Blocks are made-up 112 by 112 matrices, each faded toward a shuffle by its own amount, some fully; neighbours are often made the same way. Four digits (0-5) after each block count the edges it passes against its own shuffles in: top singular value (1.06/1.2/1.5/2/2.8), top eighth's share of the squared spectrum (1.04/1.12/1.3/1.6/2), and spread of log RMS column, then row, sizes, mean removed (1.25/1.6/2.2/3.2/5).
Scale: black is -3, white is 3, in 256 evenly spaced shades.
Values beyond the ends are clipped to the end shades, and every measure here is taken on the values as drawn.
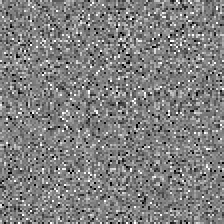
4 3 1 1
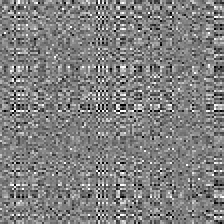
5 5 4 4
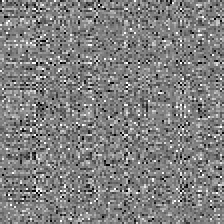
5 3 3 3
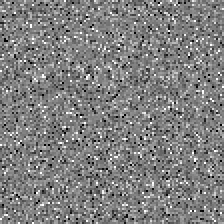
3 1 0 0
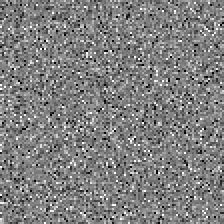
3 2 1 0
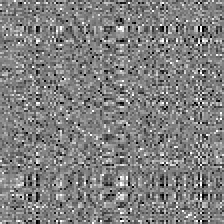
5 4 3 3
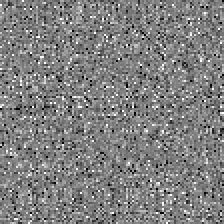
4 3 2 2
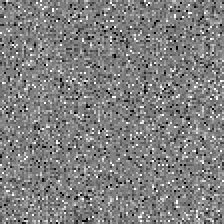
3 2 0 0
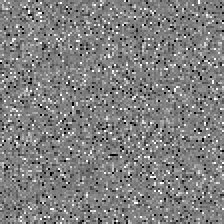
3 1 0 0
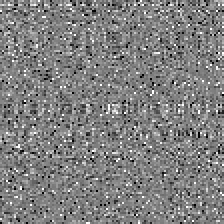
4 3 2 2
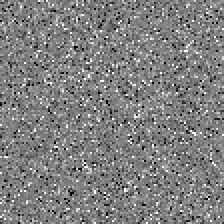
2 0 0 0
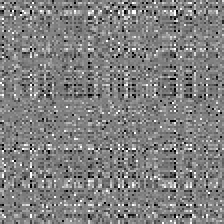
5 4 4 4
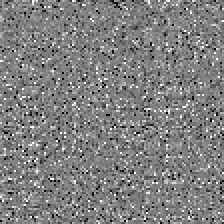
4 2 1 1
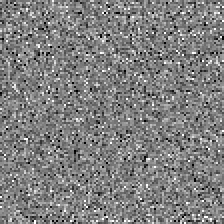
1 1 0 2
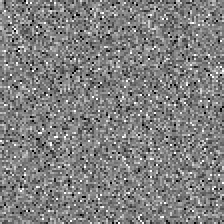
0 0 0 0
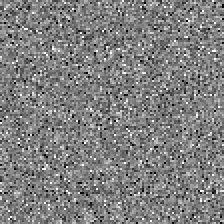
0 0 0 1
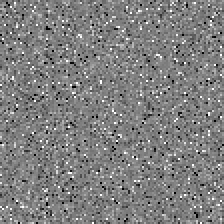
0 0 1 0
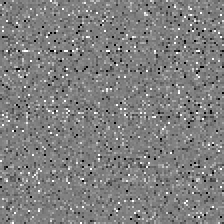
3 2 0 1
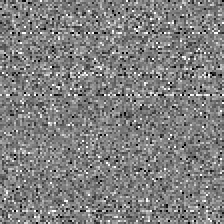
2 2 0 3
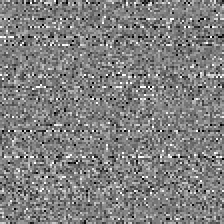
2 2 0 4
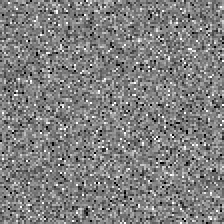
0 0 0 0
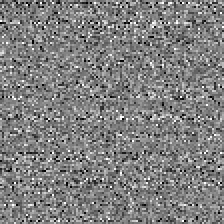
1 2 0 3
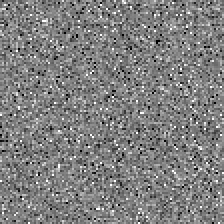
0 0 0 0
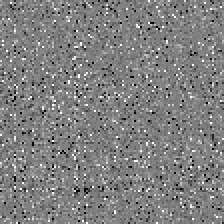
2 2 2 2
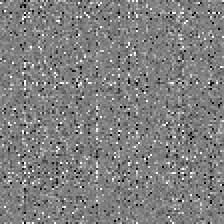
2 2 3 2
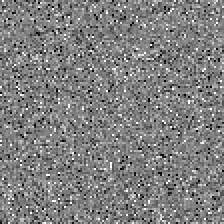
1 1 0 1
